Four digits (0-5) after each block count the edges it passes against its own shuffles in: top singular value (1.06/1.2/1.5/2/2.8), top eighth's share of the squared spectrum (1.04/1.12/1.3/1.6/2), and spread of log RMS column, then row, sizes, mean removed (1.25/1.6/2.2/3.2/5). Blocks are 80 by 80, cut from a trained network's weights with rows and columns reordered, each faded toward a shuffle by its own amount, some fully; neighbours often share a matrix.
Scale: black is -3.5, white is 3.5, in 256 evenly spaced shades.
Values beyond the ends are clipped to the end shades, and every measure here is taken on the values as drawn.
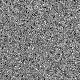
1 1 0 0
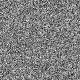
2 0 0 0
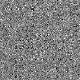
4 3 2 2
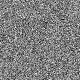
0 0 0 0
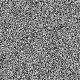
0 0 0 0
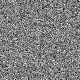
0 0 0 0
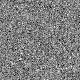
1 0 0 0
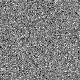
2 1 0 1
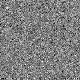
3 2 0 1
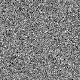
1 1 0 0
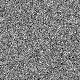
0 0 0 0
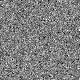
0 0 0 0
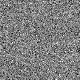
1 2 0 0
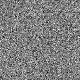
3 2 0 1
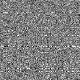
3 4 1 3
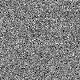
2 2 0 1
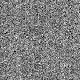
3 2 0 0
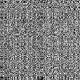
4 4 0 3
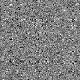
3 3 1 2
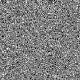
3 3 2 1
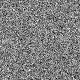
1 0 0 0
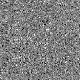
3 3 1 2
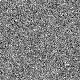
1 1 0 0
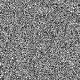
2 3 0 1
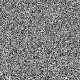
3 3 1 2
